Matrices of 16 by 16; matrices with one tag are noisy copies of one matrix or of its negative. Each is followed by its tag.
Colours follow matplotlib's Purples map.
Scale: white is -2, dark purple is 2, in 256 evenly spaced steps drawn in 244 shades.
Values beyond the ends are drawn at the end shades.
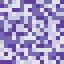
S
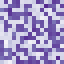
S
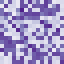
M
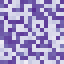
S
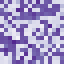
M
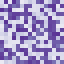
S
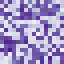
M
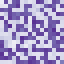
S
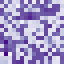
M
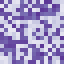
M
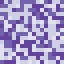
S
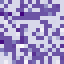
M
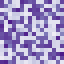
S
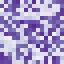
M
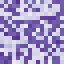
M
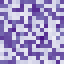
S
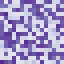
S
